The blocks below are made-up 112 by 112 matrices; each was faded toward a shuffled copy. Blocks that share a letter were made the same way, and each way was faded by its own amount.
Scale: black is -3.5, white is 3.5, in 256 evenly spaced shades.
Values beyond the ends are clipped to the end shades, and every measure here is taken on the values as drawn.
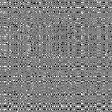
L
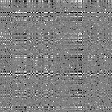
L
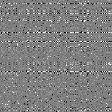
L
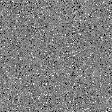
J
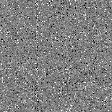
J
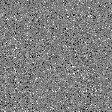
J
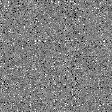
J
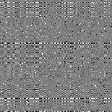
L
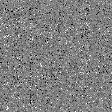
J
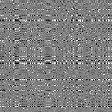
L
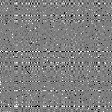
L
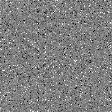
J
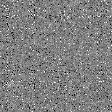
J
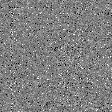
J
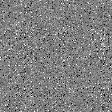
J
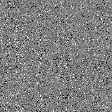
J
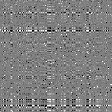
L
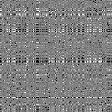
L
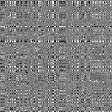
L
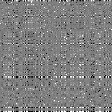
L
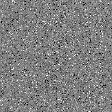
J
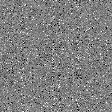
J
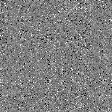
J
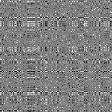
L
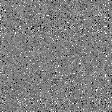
J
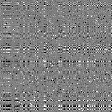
L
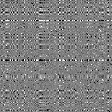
L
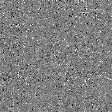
J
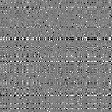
L
